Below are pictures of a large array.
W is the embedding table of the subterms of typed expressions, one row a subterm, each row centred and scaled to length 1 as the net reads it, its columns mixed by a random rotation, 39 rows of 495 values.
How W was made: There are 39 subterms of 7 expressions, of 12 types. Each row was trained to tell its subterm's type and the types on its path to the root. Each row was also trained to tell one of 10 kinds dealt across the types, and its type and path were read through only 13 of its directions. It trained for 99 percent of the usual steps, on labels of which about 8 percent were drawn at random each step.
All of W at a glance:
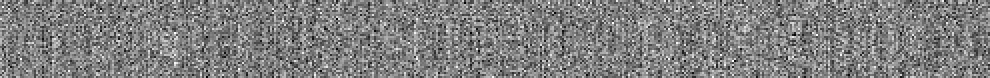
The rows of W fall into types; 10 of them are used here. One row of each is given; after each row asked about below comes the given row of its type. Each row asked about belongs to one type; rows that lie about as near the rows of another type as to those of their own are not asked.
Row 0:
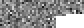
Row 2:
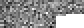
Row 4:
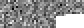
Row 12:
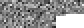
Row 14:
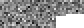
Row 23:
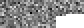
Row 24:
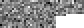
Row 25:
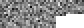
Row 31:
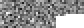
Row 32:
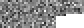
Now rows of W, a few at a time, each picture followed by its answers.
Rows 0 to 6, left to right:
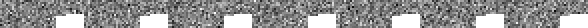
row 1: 0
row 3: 32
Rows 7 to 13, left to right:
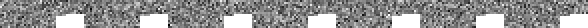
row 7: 0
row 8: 2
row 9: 24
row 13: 23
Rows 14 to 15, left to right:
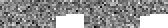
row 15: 23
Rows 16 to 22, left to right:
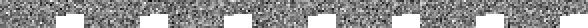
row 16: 32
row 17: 0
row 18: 2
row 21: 31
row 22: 0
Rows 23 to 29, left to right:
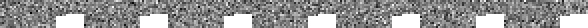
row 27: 32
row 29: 24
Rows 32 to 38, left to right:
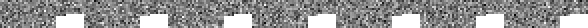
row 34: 23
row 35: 31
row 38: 31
